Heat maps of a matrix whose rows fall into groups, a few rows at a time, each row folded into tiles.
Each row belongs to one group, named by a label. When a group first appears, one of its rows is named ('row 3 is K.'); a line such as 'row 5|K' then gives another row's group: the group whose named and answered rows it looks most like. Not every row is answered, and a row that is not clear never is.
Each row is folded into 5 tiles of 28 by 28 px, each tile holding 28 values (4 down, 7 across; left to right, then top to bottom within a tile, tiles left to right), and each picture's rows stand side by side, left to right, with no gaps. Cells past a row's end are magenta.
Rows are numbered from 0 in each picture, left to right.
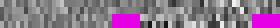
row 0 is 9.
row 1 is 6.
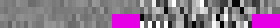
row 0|6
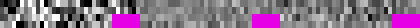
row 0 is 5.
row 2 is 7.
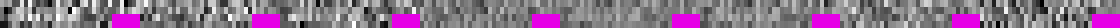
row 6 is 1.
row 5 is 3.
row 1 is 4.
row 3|6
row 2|3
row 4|3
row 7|6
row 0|3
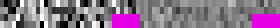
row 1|1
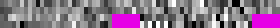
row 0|3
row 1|9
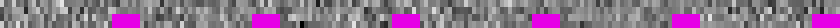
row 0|9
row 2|3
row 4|3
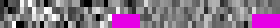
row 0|5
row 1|4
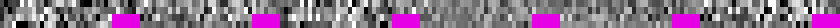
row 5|4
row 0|5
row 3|4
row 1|4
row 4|7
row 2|3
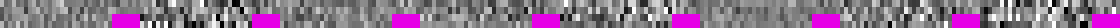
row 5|1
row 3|7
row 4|4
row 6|7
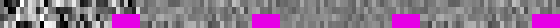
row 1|6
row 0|5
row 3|6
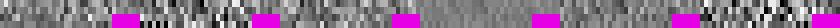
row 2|1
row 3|6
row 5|4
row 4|6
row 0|4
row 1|6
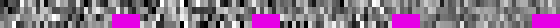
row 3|1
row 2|6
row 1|5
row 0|5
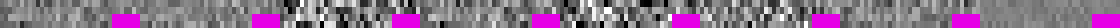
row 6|3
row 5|7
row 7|6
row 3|3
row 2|5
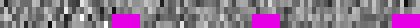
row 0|7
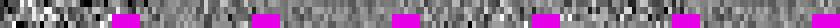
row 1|7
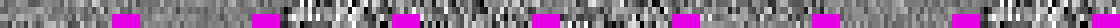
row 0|6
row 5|7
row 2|3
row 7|3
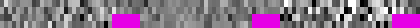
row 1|7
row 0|4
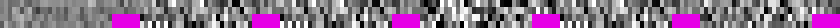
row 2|9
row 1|9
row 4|9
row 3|5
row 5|4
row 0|1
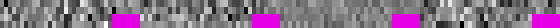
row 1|7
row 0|7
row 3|5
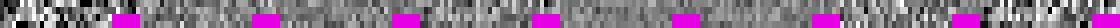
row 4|1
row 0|5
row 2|9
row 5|3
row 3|3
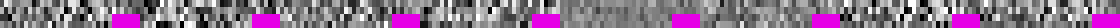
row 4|1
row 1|5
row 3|3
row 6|4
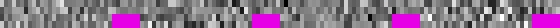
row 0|9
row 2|7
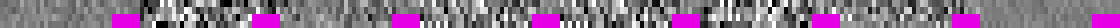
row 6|7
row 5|3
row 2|7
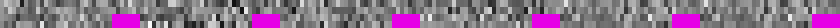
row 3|7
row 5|4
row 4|4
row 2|5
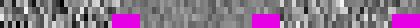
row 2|9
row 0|6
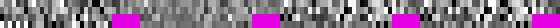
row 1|4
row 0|9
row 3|4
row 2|4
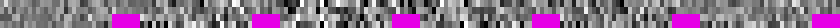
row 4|6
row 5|6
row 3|5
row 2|5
